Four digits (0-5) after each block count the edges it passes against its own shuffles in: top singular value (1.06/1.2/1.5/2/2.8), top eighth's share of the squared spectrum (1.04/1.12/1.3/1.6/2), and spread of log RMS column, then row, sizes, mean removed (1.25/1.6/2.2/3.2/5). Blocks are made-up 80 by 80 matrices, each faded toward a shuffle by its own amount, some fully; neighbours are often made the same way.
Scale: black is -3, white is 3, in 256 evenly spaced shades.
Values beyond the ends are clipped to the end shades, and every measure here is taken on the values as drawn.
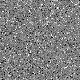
2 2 0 0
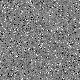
1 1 0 0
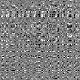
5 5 3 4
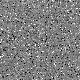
2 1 0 0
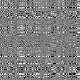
5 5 3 4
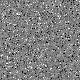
2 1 0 0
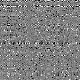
4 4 2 3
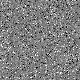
0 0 1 0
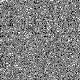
3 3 1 1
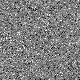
1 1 0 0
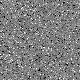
0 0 0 0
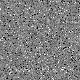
0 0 0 1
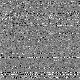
2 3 0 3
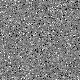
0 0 0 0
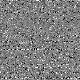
1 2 0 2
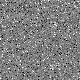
0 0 0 0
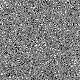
0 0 0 1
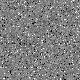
0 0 0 1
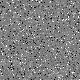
2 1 0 0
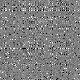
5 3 2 2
